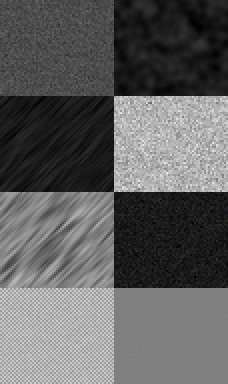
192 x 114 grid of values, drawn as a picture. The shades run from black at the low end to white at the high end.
The table splits into 4 rows of 2 panels. Panel 1,1: low, fine-grained, faint in contrast. Panel 1,2: very low, blotchy, faint in contrast. Panel 2,1: very low, slanting up to the right, faint in contrast. Panel 2,2: high, fine-grained. Panel 3,1: middling, slanting up to the right. Panel 3,2: very low, fine-grained, faint in contrast. Panel 4,1: high, checkered. Panel 4,2: middling, flat.
